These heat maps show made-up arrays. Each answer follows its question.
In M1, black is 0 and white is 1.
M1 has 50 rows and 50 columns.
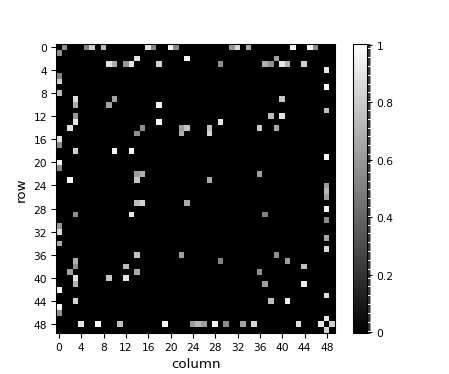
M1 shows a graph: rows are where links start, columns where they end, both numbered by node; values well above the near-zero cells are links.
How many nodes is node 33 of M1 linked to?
1
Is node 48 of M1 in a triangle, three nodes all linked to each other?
no
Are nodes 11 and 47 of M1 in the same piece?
yes
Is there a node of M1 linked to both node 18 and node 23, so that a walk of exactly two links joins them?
no
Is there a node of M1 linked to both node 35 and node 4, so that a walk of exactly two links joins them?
yes
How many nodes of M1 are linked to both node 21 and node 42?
1
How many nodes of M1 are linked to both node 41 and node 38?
2
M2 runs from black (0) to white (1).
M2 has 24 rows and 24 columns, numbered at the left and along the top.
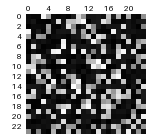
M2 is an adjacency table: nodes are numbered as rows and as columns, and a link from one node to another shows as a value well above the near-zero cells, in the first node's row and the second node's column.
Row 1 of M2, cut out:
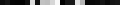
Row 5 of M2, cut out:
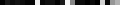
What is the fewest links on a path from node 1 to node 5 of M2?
3
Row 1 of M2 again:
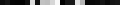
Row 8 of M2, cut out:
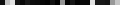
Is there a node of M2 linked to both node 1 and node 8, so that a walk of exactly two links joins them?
no
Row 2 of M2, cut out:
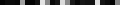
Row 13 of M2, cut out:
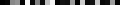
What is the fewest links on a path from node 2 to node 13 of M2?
1
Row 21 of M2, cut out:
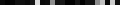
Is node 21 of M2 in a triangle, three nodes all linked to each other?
yes
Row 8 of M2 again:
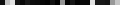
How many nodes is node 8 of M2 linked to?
6
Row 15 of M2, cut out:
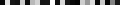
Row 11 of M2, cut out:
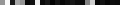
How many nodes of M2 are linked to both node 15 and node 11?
5
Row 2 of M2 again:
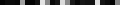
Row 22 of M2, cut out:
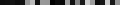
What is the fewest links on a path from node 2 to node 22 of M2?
2
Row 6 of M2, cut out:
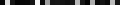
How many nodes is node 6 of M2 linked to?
6
